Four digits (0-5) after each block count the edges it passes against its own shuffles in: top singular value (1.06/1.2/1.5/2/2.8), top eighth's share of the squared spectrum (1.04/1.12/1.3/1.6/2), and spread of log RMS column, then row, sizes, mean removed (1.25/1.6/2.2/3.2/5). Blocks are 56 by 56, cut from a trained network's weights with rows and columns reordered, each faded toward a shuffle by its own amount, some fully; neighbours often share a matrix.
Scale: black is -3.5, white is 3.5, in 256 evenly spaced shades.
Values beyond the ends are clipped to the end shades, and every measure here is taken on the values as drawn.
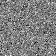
0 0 0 0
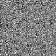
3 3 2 1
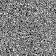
2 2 0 1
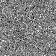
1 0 0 0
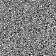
0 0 0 0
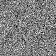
1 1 0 0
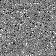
0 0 0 0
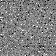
1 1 0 0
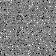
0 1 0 0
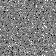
0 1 0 0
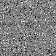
1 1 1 0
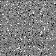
1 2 2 0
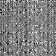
3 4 0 3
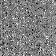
2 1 0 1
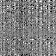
4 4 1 3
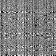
4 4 1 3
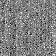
2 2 0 1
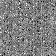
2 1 0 0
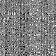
3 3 0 3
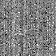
3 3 0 2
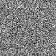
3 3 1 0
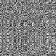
4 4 2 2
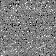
1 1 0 0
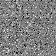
1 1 1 0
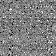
2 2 2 0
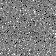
0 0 0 0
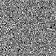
2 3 1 1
